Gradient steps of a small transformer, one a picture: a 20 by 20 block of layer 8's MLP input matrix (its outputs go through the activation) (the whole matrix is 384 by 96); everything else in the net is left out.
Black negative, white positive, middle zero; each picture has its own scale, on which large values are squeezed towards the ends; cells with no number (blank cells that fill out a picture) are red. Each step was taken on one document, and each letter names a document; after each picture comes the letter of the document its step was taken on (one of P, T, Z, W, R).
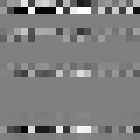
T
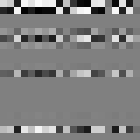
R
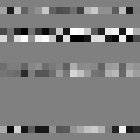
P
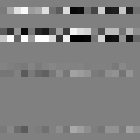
P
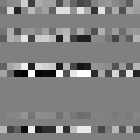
T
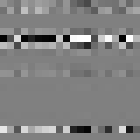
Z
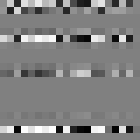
R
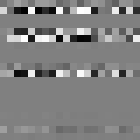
T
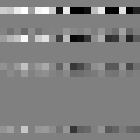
P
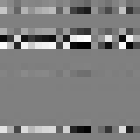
Z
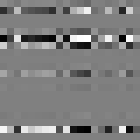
Z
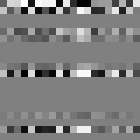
T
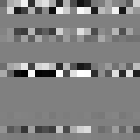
T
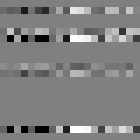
P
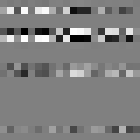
P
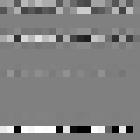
R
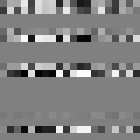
T
